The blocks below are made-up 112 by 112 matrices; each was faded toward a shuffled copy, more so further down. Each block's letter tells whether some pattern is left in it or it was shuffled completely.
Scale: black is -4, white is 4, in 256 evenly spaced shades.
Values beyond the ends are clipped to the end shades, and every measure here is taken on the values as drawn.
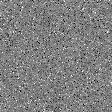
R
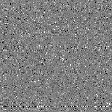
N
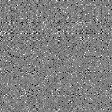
N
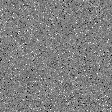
R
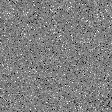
R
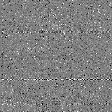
N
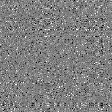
N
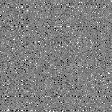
N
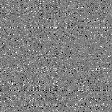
N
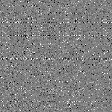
N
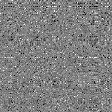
N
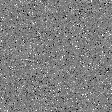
R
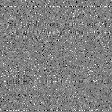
N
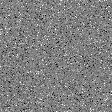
R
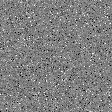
R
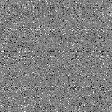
N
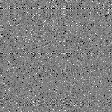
N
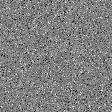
R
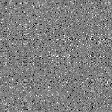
N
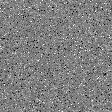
R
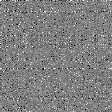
N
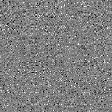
N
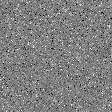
R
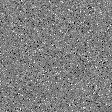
R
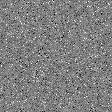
R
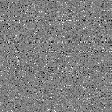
N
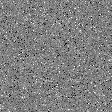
R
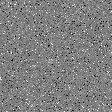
R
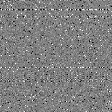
N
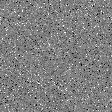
R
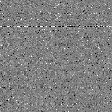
N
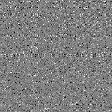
N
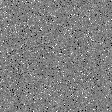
R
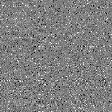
N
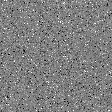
R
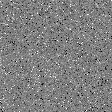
R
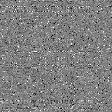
N
